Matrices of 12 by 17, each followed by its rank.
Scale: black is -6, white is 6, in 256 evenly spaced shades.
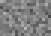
full rank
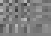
two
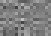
two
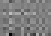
two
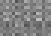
two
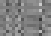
two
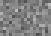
full rank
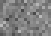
full rank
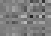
two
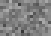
full rank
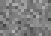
full rank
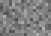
full rank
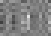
two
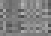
two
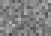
full rank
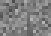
full rank
